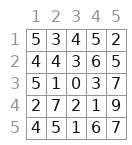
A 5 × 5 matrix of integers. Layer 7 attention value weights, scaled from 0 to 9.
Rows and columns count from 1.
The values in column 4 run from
1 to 6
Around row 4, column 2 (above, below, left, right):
1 5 2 2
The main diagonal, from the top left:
5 4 0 1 7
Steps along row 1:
down up up down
